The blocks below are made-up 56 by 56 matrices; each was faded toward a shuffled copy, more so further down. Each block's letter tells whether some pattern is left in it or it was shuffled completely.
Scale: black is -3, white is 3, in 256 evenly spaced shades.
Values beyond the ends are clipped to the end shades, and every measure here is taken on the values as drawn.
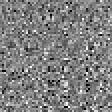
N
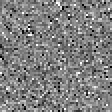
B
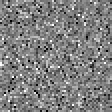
B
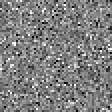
B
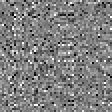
N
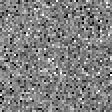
B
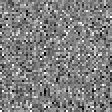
N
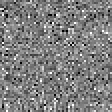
N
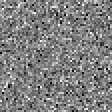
B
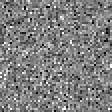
B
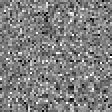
N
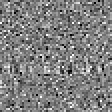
N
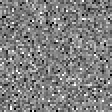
B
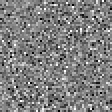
B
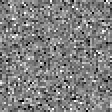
B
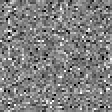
N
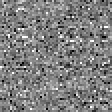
N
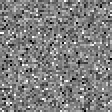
B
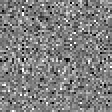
N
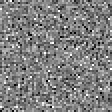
B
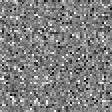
N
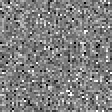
N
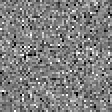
N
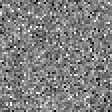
B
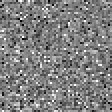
N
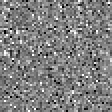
N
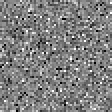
B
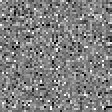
N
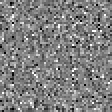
N
